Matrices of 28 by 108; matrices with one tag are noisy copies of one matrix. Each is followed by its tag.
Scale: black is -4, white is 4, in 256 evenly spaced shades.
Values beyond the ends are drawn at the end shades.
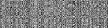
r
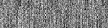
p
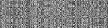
r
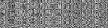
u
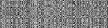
r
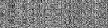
u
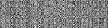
r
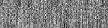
p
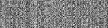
r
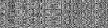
u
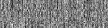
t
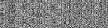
u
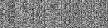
u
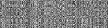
r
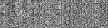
u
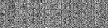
u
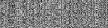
u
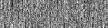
t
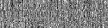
t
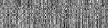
p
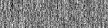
t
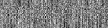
p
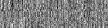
t
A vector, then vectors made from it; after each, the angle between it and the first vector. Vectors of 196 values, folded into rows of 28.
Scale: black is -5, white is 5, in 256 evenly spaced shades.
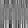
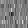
orthogonal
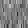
partly opposed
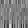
nearly opposite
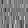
partly opposed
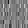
partly aligned
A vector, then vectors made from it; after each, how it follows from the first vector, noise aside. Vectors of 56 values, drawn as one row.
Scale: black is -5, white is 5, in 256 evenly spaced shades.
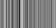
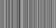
shrunk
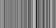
reversed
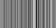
reversed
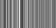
negated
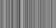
shrunk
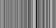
reversed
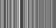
negated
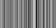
reversed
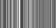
negated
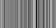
reversed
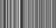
negated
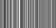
negated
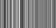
negated
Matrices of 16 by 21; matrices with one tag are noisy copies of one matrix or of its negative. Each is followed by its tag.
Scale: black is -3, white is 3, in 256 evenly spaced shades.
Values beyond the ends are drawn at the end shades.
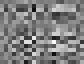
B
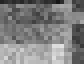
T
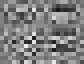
B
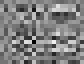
B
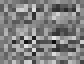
B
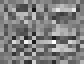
B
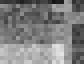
T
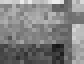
T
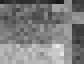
T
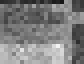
T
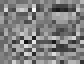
B
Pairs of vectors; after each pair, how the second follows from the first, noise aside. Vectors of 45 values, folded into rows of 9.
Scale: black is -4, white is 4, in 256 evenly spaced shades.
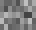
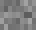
shrunk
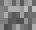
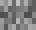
wrapped around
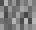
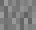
shrunk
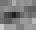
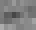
shrunk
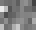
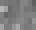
shrunk
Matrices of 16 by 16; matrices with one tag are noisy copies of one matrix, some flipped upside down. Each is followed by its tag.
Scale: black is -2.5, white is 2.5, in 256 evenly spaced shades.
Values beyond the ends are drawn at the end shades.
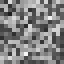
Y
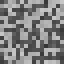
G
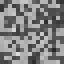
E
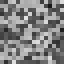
Y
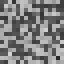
G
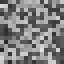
Y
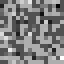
G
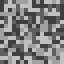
G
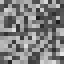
E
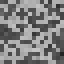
Y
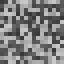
G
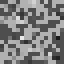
Y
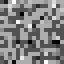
G
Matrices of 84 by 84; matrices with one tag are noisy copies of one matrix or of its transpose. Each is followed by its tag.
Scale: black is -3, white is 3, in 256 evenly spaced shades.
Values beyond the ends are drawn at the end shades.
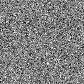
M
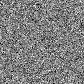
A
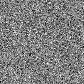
M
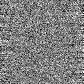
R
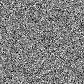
A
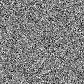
A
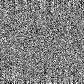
R
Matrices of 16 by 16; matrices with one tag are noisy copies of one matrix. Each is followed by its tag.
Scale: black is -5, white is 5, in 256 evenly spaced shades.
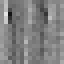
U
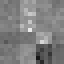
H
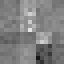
H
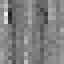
U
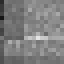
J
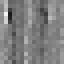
U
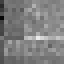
J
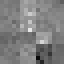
H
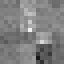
H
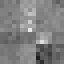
H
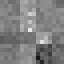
H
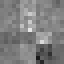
H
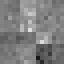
H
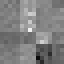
H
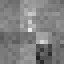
H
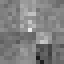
H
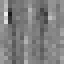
U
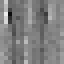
U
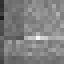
J
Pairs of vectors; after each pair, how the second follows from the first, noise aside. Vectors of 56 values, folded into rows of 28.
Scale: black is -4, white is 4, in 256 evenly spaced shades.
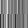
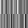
shuffled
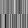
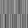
shrunk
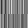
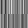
copied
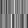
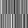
sign-scrambled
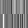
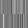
shrunk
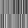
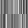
sign-scrambled
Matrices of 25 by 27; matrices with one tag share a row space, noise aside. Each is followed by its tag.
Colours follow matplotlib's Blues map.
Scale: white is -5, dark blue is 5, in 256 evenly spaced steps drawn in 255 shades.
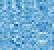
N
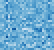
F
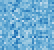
N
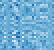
N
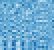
N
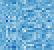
F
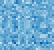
N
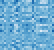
N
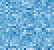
F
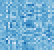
F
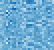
F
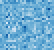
F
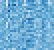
F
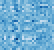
N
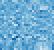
N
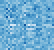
F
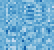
F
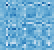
F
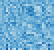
F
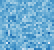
F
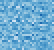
N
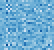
F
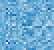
F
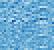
N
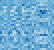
N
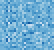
F
